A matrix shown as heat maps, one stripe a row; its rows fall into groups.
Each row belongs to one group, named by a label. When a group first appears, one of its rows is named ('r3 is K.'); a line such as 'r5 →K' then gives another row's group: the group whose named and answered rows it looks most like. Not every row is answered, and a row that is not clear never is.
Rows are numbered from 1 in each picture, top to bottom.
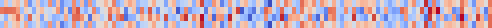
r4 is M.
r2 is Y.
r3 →Y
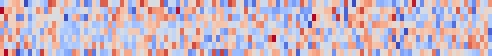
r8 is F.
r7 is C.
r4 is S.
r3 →F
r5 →M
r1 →M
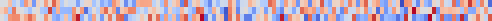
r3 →Y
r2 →M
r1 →C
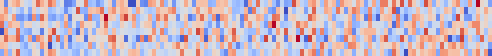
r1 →S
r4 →C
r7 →F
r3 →F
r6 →Y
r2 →F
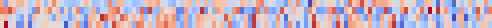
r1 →S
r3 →F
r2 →Y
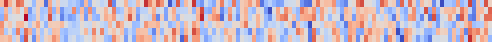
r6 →C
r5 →C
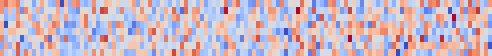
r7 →M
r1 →Y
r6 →C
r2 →C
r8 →C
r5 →S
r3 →C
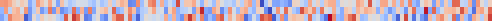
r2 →M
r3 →Y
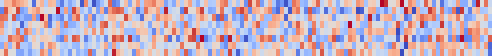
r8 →F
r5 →C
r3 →F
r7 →M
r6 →Y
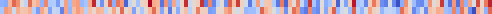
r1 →Y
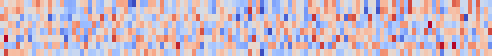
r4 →Y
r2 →S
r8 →S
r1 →S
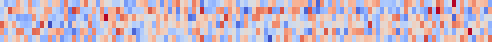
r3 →F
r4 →F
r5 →S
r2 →Y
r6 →M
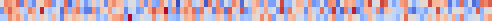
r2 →Y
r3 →Y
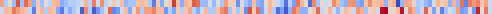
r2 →S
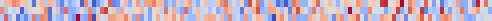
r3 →F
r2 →C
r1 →S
